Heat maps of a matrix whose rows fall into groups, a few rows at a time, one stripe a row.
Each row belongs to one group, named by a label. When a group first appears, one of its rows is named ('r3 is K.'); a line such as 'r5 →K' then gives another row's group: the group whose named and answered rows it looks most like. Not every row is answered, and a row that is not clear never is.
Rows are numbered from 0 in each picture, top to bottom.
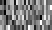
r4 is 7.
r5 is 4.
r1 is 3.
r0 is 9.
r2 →9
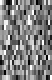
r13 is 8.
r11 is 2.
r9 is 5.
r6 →5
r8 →4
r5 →8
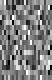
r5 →2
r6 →3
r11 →7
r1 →7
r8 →8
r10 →3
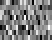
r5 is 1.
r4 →2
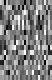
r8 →9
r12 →1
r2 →2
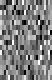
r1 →9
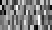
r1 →5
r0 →7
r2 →9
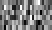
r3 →8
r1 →8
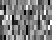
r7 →9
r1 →9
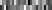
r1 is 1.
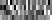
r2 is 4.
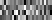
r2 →5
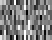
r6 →1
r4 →4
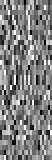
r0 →8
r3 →4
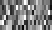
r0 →2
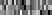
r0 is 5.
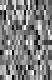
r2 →9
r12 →2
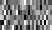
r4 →1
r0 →1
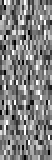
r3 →7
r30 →8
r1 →9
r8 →8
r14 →9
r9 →9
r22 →7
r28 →3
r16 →9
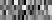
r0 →5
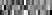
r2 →2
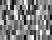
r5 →2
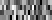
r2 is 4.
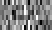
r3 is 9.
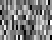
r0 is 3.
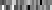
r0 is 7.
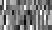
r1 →1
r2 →7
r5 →8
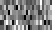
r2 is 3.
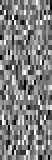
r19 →5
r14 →2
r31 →3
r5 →5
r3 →4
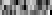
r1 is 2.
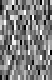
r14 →2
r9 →3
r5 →5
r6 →5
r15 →7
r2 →1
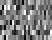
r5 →9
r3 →5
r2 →1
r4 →4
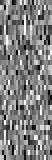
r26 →1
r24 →8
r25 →7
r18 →8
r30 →5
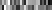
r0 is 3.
